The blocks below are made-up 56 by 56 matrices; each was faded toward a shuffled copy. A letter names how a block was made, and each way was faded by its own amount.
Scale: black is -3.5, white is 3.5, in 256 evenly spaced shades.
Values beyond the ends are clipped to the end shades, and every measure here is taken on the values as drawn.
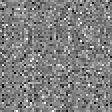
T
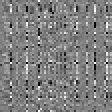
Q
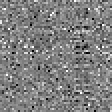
T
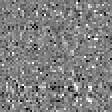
T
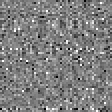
T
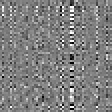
Q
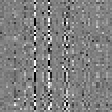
Q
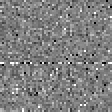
T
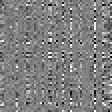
Q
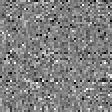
T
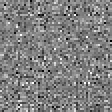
T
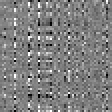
Q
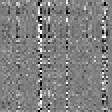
Q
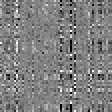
Q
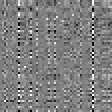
Q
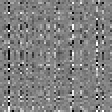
Q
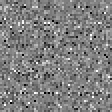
T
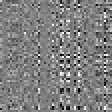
Q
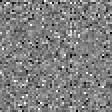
T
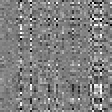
Q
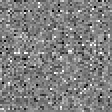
T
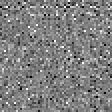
T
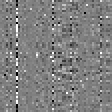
Q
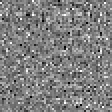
T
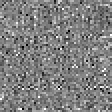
T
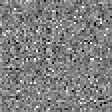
T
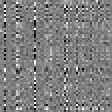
Q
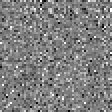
T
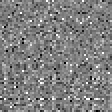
T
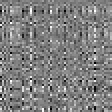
Q
